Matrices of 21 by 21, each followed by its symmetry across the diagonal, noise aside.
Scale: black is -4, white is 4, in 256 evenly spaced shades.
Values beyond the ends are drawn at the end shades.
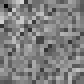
symmetric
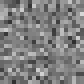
antisymmetric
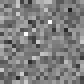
neither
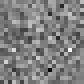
antisymmetric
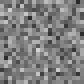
neither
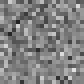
neither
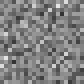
symmetric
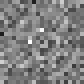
symmetric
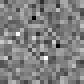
antisymmetric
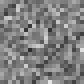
symmetric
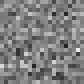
neither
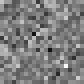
symmetric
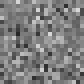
neither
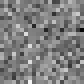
antisymmetric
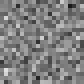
antisymmetric
